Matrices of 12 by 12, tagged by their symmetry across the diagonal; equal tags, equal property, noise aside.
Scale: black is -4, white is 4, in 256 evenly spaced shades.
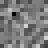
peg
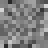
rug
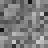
peg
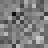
peg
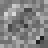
peg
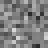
rug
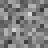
peg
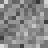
peg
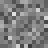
peg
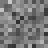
peg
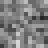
rug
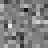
rug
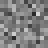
rug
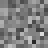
rug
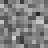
rug
